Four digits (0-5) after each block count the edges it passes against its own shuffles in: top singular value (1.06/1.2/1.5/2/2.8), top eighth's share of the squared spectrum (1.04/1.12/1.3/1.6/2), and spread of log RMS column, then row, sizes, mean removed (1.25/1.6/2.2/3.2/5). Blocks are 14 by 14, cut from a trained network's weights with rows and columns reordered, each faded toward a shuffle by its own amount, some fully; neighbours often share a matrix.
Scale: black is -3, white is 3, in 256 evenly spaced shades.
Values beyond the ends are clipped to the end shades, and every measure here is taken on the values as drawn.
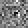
1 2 1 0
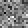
0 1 1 0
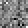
1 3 0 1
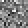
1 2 0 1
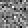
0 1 0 0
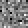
0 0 0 0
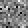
0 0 0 1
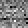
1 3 0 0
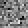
0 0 0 0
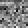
1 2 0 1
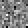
0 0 1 0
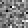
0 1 0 0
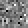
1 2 0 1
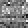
2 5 2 0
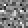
2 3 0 1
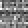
2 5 1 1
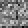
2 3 0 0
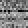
3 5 0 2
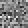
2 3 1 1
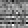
3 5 1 2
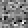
0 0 0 1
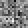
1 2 0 0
